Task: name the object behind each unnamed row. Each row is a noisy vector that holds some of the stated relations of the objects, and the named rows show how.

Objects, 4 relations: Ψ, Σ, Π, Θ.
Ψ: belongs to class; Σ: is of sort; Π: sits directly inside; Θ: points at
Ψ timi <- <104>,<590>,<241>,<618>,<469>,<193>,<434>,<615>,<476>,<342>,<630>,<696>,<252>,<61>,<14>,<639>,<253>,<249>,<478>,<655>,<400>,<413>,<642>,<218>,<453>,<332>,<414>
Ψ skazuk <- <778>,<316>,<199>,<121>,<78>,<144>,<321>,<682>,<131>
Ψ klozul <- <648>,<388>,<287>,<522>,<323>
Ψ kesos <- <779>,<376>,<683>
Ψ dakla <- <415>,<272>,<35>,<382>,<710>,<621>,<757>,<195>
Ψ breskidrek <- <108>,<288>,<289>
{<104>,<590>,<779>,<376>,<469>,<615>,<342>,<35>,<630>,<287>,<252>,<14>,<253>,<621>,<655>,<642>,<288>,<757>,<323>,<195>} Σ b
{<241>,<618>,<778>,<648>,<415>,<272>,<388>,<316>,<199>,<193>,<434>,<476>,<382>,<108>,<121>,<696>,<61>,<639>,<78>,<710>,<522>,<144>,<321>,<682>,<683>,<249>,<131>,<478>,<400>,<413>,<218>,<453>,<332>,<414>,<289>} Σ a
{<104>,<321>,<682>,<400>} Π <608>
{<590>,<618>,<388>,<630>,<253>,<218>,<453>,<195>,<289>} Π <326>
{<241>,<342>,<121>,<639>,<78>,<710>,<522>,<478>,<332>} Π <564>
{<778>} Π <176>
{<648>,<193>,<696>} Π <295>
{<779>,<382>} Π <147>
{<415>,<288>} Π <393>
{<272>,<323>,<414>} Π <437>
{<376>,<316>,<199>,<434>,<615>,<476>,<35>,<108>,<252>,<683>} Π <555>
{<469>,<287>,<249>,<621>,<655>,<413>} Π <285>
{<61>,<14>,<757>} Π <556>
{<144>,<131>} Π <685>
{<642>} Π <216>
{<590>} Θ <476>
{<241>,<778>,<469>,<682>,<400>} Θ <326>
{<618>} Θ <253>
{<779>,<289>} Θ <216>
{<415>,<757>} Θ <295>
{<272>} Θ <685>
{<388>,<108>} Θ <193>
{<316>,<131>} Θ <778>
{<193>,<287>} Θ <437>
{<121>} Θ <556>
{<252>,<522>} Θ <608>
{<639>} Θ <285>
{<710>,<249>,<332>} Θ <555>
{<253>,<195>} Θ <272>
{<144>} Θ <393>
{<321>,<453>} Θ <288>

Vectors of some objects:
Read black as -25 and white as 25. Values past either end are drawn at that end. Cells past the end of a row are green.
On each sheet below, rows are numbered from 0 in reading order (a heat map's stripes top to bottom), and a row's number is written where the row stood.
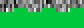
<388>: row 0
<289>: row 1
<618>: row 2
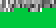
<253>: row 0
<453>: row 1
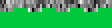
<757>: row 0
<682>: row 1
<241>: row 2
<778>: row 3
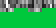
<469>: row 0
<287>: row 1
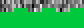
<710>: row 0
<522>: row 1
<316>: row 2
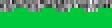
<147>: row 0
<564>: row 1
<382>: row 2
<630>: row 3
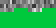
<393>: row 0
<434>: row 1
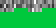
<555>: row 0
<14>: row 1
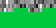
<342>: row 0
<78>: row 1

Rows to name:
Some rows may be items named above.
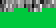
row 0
<621>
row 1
<522>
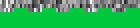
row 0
<253>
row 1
<648>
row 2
<35>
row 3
<252>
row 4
<326>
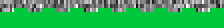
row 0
<453>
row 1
<683>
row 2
<415>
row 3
<249>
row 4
<323>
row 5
<285>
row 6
<272>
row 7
<332>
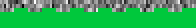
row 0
<241>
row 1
<376>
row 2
<608>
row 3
<218>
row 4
<326>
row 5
<199>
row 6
<608>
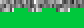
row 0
<618>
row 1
<252>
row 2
<413>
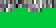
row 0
<108>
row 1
<779>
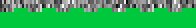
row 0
<710>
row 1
<321>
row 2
<195>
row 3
<216>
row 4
<193>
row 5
<321>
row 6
<288>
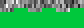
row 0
<195>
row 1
<437>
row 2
<400>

